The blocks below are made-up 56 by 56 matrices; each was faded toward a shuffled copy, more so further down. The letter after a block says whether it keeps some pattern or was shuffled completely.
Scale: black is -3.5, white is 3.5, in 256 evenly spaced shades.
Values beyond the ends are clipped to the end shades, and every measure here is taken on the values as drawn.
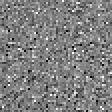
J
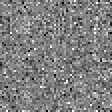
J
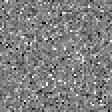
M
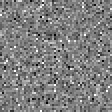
J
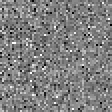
J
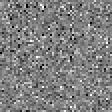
J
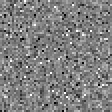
J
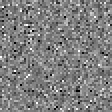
J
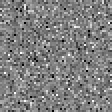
M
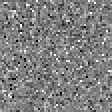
M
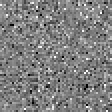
J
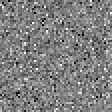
M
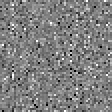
J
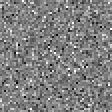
M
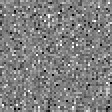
J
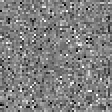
J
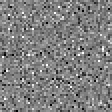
J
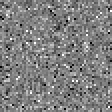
J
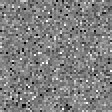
M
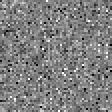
J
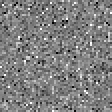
M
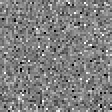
M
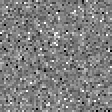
M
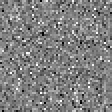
J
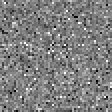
J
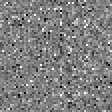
J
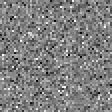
J
